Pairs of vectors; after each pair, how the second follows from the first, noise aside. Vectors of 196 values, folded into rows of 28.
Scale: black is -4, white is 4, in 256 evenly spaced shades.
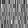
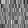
sign-scrambled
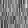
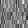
wrapped around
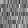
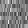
reversed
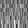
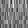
reversed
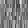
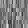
reversed
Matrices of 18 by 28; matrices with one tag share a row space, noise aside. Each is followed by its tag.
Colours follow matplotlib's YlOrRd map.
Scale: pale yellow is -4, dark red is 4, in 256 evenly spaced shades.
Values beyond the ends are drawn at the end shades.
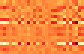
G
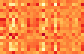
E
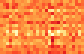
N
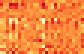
E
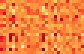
E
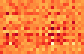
N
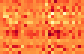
N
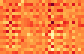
N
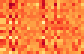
E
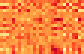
G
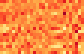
G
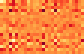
E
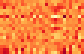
G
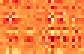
N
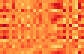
G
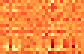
N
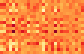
E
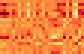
G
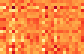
E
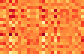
E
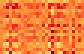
N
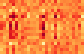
E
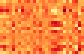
G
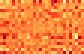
G
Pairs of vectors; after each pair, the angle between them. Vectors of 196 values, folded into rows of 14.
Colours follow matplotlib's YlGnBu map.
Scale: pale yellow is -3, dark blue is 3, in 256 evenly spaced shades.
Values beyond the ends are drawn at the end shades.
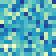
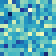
partly opposed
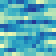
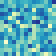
orthogonal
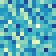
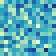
nearly parallel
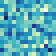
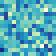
nearly parallel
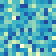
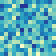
nearly parallel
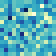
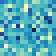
partly opposed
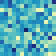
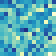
nearly parallel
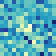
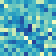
nearly opposite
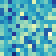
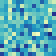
partly opposed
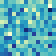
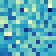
nearly parallel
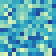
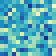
nearly opposite
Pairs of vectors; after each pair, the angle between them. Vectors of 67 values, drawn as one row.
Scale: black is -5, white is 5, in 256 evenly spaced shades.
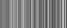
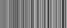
nearly opposite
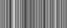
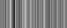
nearly opposite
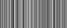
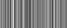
nearly opposite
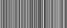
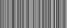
partly opposed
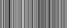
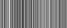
nearly opposite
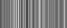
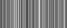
nearly parallel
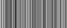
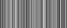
nearly opposite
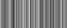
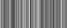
nearly parallel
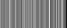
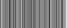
nearly opposite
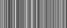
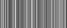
nearly parallel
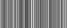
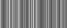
partly aligned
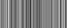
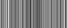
nearly parallel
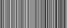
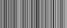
orthogonal
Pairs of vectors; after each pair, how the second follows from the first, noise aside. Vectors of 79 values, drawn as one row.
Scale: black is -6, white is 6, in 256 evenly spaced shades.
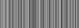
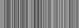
shuffled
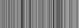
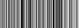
scaled up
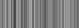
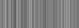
shrunk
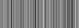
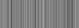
shrunk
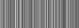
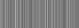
shrunk
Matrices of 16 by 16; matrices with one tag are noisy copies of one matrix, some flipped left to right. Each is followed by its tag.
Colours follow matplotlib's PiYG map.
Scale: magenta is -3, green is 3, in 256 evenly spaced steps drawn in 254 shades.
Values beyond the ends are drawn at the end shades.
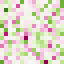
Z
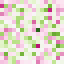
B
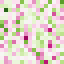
Z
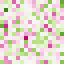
Z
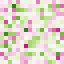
B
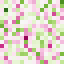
Z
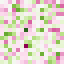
B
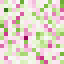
Z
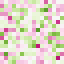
B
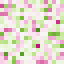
B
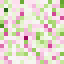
Z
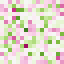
B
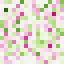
Z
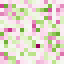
B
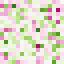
B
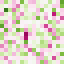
Z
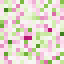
Z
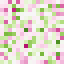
B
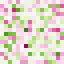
B
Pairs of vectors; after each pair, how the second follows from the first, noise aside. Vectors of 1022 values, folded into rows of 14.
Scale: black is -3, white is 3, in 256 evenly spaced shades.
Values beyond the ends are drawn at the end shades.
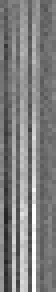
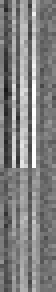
wrapped around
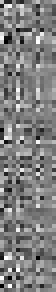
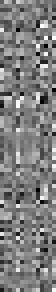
wrapped around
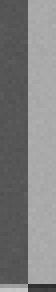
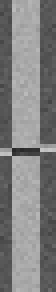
wrapped around
